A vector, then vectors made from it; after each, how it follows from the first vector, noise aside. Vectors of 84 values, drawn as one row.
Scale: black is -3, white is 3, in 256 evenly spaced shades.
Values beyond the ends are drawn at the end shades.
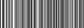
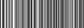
copied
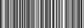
wrapped around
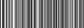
copied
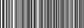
copied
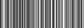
wrapped around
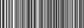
copied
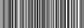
wrapped around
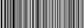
negated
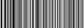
negated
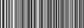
copied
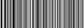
negated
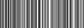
wrapped around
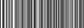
copied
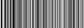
negated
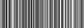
wrapped around
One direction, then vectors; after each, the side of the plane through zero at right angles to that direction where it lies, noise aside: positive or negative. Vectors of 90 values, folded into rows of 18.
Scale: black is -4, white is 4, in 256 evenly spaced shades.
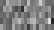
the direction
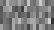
positive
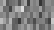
negative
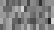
negative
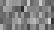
positive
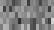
negative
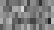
negative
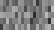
negative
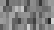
negative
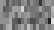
negative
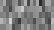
negative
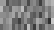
negative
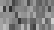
negative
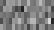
positive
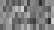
negative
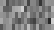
negative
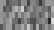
negative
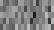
negative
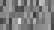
positive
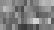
positive
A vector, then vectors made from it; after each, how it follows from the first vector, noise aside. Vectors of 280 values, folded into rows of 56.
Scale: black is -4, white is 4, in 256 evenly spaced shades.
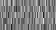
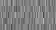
shrunk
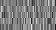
wrapped around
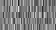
wrapped around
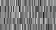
wrapped around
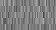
shrunk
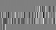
partly zeroed
